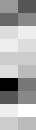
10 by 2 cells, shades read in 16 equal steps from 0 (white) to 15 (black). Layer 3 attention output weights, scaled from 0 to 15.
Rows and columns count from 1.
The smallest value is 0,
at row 9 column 2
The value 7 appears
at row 2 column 2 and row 8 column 2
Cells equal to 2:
3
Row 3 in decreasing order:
2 1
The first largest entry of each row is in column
2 1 1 2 1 2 1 1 1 2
